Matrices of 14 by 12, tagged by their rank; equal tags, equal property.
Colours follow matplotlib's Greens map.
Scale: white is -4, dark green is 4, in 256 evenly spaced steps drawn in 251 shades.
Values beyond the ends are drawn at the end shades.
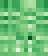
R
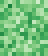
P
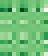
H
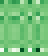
H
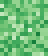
P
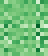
R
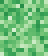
P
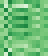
R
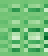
H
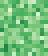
P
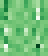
R
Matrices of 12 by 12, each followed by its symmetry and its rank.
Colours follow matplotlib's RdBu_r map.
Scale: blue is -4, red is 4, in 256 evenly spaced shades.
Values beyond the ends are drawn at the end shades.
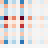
neither, rank one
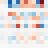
neither, rank two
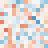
neither, full rank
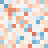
symmetric, full rank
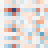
neither, rank two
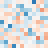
neither, full rank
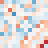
symmetric, full rank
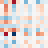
neither, rank two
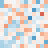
neither, full rank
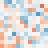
neither, full rank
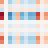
neither, rank one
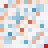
symmetric, full rank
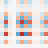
neither, rank one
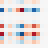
neither, rank one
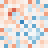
symmetric, full rank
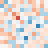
symmetric, full rank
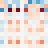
neither, rank two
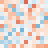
neither, full rank
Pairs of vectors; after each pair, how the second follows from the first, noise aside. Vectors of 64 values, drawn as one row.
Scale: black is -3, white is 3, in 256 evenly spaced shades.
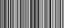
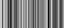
shuffled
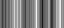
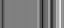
partly zeroed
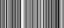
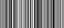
shuffled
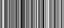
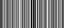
shuffled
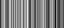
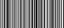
shuffled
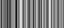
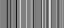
partly zeroed
